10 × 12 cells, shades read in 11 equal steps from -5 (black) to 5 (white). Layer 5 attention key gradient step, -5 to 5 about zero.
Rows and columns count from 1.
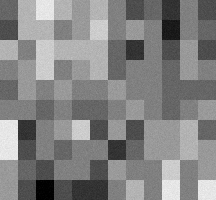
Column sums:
8 -2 4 3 4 1 -2 -4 1 -3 5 0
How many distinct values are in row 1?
7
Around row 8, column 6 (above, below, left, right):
-2 -2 0 -3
